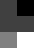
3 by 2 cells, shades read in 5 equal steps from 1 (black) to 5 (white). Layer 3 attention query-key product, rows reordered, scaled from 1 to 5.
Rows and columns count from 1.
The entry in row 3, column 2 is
5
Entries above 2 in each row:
0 0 2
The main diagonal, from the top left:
2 2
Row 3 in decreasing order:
5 3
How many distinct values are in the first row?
2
